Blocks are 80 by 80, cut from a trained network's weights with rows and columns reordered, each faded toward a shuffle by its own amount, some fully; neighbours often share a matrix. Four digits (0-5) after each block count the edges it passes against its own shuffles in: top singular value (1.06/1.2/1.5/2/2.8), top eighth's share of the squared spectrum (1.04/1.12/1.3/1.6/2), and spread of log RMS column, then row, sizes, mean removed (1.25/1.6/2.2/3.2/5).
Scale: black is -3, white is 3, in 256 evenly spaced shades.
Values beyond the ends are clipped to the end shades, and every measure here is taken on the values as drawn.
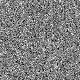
0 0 0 0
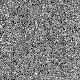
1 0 0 0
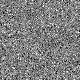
0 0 0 0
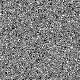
0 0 0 0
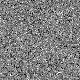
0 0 0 0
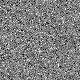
0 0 0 0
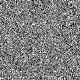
2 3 1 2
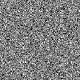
3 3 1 2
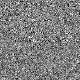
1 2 0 2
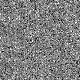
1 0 0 0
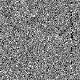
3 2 2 0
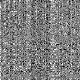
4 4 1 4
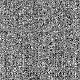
3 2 0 2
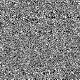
1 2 0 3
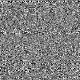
2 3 0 3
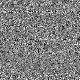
1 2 0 3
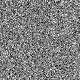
2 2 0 1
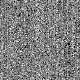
2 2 0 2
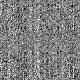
3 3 1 3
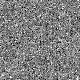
0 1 0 0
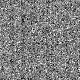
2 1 0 0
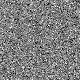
1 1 0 0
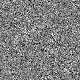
0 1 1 0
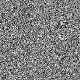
2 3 1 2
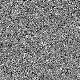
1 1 0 0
